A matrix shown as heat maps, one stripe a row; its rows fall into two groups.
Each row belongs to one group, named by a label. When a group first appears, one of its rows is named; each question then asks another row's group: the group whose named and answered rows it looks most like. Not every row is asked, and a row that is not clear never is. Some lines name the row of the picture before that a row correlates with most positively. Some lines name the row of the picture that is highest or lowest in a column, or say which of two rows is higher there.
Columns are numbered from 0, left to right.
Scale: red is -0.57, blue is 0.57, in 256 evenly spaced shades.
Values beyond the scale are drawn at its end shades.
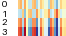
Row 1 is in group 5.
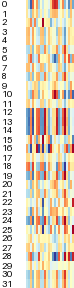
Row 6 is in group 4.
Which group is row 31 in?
5
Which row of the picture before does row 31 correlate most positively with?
1
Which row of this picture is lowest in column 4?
2
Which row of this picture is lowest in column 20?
16
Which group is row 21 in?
5
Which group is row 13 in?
5
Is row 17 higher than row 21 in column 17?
No
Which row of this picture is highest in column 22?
28
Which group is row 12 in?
5
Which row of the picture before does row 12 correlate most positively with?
1
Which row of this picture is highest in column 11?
16
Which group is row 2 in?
4
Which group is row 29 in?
4
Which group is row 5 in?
5
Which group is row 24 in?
5
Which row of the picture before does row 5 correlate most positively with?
1
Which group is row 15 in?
4
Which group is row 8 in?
5
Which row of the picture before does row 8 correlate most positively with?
1
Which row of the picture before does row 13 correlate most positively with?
1
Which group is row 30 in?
5
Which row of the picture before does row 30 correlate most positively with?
1
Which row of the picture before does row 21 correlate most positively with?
1
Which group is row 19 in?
5
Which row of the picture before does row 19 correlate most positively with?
1
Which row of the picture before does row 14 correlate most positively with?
1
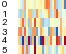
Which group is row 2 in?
4
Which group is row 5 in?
4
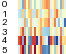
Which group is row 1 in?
5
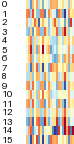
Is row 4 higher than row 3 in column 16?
No
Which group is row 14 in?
4
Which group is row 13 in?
5
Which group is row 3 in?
5
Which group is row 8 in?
5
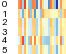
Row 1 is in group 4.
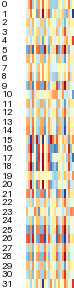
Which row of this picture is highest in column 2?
15
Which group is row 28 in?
5
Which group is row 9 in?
5
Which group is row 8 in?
4
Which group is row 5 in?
5
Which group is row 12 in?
5
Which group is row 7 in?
4
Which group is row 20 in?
4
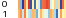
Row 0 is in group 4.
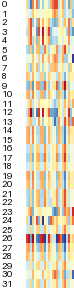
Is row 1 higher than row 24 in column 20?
Yes
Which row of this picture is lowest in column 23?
23
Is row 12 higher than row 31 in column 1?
No
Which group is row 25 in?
5
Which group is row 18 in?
5
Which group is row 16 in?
5
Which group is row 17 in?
5
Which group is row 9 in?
5
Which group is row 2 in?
4
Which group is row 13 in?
4
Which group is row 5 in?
5
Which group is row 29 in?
5
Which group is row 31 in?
5
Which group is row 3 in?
4
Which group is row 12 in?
4
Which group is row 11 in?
4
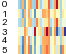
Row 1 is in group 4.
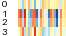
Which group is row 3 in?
4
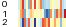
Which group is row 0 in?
4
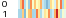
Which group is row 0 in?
4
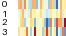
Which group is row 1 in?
4
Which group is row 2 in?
4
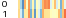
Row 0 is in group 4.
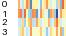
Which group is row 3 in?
4
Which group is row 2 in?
5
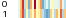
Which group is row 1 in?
4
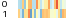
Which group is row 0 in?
5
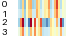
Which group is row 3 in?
4
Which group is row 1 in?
5
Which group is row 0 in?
5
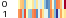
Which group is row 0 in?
4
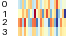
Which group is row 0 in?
5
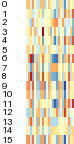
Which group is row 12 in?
5
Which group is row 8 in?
4
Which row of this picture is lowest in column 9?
12
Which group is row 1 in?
4
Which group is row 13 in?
4
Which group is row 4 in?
4
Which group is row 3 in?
4
